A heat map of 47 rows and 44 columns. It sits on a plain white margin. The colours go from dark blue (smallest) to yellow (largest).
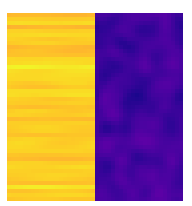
The table splits into one row of 2 panels. Panel 1,1: very high, streaked across, faint in contrast. Panel 1,2: very low, blotchy, faint in contrast.
